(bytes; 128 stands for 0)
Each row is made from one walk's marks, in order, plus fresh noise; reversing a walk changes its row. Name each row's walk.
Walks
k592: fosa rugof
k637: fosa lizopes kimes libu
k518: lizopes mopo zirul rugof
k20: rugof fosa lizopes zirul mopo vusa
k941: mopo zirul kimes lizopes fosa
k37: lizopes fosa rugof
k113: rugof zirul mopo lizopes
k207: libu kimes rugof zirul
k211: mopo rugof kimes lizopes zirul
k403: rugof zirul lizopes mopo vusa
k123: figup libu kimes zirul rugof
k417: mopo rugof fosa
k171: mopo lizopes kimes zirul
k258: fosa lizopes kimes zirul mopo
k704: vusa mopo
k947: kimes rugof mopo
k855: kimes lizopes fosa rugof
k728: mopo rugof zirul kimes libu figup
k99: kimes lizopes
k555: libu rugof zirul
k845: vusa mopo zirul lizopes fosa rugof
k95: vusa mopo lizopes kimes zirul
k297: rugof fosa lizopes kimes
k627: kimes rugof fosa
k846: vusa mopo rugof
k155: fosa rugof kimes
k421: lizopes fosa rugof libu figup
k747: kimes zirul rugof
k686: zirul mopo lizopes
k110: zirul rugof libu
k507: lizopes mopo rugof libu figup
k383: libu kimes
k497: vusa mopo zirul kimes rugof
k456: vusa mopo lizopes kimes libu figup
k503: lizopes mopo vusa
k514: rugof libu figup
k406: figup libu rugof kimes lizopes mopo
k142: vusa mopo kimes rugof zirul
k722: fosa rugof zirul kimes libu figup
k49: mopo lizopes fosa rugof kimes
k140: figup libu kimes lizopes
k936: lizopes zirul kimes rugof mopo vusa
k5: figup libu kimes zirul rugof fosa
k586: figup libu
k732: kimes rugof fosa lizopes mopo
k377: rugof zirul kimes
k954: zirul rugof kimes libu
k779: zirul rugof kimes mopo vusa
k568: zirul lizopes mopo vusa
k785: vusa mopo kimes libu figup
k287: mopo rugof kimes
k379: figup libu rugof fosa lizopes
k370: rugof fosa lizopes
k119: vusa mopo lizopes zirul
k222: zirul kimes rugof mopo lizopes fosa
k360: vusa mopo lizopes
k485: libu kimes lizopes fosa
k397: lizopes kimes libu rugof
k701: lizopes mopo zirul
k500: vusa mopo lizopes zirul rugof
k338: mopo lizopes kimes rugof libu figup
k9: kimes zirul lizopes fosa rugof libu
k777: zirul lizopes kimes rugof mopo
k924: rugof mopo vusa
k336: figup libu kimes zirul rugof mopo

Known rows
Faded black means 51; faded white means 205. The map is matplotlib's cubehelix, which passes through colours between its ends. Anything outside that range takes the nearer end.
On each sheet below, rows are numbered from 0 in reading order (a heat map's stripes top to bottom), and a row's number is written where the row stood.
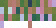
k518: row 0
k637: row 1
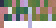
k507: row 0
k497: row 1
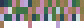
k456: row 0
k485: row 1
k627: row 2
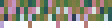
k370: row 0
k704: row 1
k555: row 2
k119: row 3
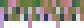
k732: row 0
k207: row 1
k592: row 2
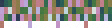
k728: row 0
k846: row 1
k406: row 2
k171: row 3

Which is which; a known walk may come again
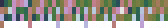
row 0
k140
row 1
k485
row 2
k222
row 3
k500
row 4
k119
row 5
k142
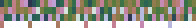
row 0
k637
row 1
k456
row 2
k704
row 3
k171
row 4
k555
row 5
k336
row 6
k37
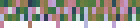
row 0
k95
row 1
k728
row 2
k941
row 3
k497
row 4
k370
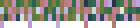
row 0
k627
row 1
k211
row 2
k846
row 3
k338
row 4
k507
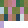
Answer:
k592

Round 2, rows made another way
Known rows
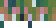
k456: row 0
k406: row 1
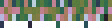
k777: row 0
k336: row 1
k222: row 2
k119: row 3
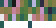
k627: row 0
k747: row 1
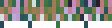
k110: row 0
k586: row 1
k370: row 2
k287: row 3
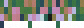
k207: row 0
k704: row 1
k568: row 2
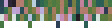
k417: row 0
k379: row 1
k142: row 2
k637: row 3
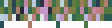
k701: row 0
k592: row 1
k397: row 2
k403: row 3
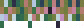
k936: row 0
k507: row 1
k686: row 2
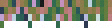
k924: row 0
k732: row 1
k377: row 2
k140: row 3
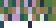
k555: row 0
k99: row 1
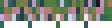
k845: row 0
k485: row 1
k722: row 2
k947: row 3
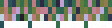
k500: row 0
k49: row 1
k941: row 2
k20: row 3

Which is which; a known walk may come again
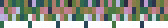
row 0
k568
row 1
k728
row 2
k855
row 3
k779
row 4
k155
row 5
k211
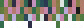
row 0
k297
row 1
k171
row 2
k37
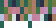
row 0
k49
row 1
k360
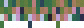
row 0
k722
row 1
k95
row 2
k924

